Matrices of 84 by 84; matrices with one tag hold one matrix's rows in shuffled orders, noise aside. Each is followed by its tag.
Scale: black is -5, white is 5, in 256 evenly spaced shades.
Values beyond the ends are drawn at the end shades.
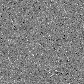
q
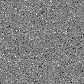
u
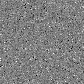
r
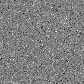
q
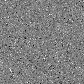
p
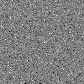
p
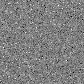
u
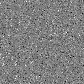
u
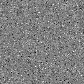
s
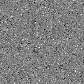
s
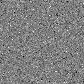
q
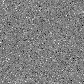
u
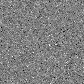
q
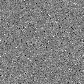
r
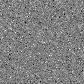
p
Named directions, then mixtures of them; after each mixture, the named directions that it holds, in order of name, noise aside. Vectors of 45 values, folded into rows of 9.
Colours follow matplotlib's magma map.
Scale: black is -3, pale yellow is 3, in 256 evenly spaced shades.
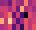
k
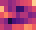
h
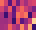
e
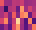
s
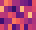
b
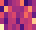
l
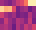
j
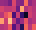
k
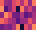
h, k, s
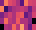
l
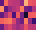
k, l, s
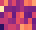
e, h, l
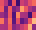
e, k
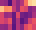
e, j, k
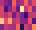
k, s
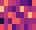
b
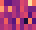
e, j, s
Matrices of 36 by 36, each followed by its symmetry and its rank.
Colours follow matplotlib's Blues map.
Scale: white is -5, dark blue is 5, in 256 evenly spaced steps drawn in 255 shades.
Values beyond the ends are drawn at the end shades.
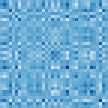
symmetric, rank two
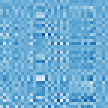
neither, rank three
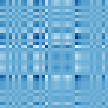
symmetric, rank one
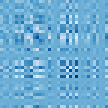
symmetric, rank two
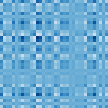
symmetric, rank one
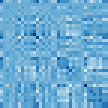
symmetric, rank three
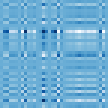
neither, rank one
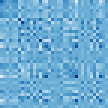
symmetric, rank three
